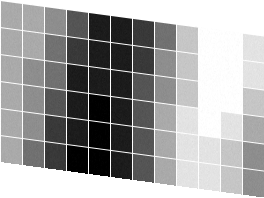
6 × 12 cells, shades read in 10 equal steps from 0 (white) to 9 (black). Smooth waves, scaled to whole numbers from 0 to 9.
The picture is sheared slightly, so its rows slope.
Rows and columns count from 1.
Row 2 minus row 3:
0 -1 0 -1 0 0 1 0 0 0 0 -1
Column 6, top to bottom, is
8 8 8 8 8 8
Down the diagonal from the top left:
3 3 5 8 9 8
